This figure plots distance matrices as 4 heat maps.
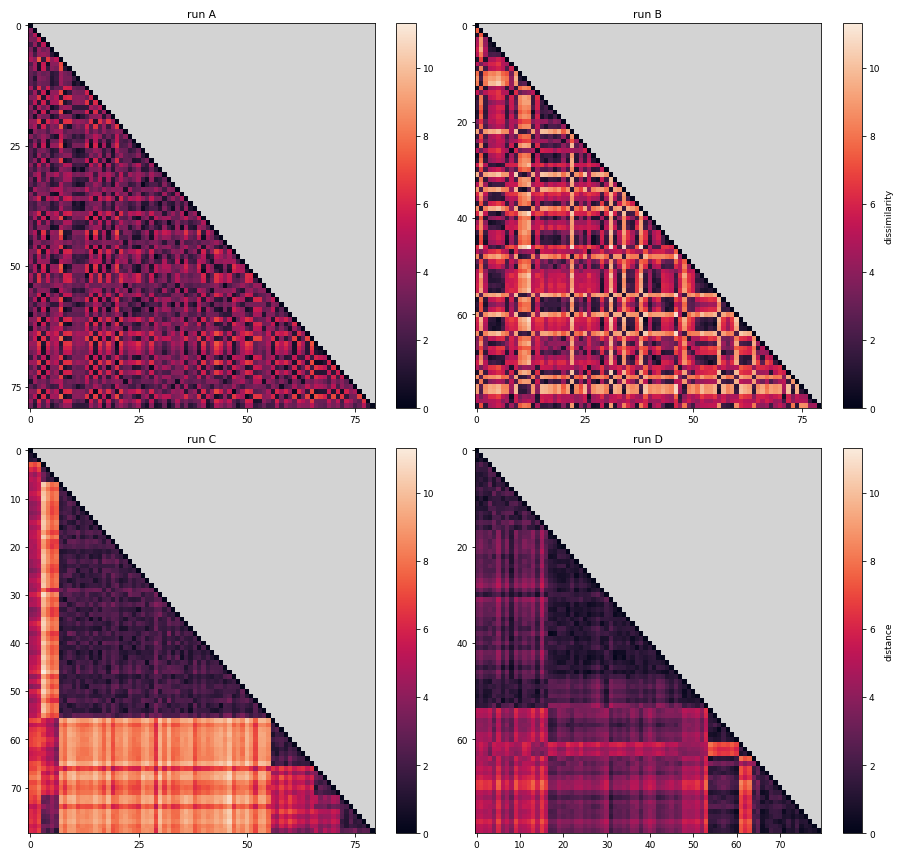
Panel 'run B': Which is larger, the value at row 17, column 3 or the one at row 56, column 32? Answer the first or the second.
the second
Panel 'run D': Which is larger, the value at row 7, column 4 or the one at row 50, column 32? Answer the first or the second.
the second
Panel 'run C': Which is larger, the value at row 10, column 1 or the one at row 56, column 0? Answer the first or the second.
the second
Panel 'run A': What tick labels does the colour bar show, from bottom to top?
0, 2, 4, 6, 8, 10
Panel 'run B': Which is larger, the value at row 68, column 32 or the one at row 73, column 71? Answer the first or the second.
the second
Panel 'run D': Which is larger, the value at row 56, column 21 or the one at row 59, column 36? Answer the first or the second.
the second
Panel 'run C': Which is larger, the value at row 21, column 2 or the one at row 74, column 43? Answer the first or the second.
the second
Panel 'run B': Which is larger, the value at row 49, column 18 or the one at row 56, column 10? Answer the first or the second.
the first
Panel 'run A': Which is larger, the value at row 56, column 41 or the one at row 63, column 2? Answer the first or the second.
the second
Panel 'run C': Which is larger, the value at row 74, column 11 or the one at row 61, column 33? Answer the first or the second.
the second
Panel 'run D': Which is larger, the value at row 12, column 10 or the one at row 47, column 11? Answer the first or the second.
the second
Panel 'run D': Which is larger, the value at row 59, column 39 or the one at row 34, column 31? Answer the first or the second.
the first
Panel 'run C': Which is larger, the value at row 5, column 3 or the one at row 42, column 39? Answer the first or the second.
the first
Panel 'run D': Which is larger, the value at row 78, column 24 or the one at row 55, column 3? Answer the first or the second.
the second
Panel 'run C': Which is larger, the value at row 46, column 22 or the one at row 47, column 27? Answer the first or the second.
the first
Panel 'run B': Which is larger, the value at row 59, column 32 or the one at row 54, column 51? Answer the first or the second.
the second
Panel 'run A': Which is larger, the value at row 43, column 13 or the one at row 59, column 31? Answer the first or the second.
the first
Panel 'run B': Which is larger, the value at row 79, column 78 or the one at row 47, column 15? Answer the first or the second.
the second
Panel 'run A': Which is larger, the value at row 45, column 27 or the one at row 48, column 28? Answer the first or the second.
the second
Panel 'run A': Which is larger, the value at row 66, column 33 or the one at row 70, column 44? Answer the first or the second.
the second
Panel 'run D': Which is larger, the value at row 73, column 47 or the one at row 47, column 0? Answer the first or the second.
the first
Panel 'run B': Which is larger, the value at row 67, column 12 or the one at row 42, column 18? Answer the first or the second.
the first
